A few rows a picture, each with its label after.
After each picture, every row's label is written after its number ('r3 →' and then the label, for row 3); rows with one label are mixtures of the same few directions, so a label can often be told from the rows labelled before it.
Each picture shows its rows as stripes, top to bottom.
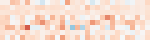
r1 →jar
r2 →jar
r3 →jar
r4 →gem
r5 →jar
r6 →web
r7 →jar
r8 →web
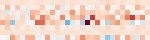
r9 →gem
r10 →web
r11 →web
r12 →jar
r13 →jar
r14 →web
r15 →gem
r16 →gem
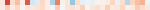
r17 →web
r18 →web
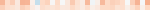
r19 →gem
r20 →gem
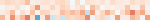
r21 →web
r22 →gem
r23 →jar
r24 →gem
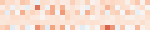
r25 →gem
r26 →gem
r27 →web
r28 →jar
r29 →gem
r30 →gem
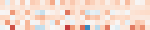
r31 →web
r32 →web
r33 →jar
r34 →jar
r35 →web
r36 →jar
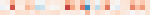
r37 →jar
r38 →jar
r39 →jar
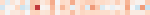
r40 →web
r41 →gem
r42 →web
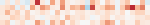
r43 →gem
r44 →jar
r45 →web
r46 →jar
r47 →gem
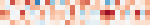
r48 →gem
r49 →web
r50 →gem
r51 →gem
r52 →jar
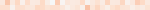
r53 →web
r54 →jar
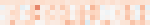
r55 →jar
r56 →gem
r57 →gem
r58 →gem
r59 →jar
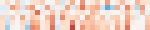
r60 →web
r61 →gem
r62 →gem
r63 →web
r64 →web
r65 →web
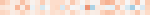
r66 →gem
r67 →jar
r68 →gem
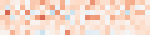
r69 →jar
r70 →web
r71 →web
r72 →jar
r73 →web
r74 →web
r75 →jar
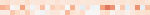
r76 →web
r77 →gem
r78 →jar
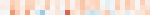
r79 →gem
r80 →gem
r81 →jar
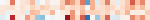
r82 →jar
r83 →jar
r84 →web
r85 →jar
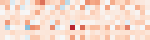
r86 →jar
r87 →web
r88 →gem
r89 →gem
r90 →web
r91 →web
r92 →jar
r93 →web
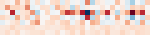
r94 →jar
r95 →web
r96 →jar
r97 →jar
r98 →gem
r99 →jar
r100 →web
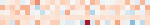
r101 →gem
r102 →gem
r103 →jar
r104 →gem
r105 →jar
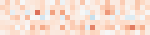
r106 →web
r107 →gem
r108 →gem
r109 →jar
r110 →web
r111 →jar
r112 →gem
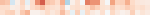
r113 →jar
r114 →jar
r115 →web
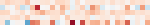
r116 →web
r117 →gem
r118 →jar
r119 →jar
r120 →web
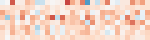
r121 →jar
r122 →gem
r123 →gem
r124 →web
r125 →jar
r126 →gem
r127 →gem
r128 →web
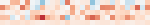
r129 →jar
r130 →gem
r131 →web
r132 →jar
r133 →jar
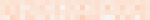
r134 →gem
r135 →web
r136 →web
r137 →gem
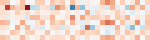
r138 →gem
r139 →web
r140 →jar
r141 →web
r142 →gem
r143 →jar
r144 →gem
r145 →gem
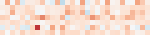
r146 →web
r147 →jar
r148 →jar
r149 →jar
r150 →jar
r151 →gem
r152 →web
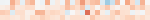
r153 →gem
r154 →jar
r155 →jar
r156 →jar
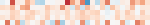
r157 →jar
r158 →web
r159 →gem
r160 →gem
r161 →web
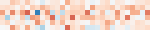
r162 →jar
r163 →jar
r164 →gem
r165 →web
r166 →gem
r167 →jar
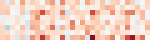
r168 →web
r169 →gem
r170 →jar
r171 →gem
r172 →web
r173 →web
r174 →jar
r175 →jar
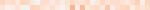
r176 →gem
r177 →web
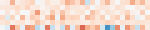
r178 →jar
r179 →jar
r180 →gem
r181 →web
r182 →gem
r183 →gem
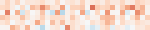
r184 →web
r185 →jar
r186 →web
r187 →gem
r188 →gem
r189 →jar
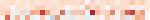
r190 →jar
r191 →jar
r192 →jar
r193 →web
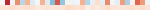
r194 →web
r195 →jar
